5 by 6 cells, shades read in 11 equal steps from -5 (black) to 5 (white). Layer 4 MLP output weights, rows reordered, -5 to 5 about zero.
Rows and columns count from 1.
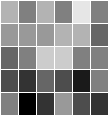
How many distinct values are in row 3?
3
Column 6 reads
0 -1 0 0 -3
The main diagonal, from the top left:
2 1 3 -2 -2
